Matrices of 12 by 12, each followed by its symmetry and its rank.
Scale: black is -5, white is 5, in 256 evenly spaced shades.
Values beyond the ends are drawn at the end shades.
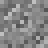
symmetric, full rank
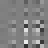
neither, rank one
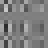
neither, rank one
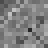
symmetric, full rank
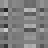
neither, rank one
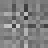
antisymmetric, rank two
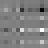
neither, rank one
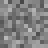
neither, full rank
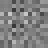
antisymmetric, rank two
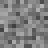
neither, full rank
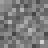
symmetric, full rank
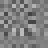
antisymmetric, rank two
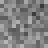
neither, full rank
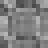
antisymmetric, rank two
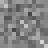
symmetric, full rank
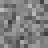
neither, full rank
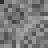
symmetric, full rank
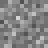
symmetric, full rank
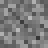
symmetric, full rank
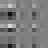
neither, rank one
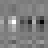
neither, rank one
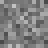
neither, full rank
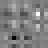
antisymmetric, rank two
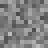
neither, full rank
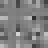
antisymmetric, rank two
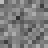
symmetric, full rank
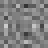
antisymmetric, rank two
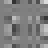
neither, rank one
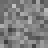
neither, full rank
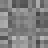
antisymmetric, rank two
